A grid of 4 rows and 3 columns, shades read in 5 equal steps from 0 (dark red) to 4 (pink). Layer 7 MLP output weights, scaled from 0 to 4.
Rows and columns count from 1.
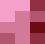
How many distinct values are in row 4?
3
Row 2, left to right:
4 3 2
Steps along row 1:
same down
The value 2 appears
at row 2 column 3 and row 4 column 1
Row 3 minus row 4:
1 0 -1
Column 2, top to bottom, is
4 3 3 3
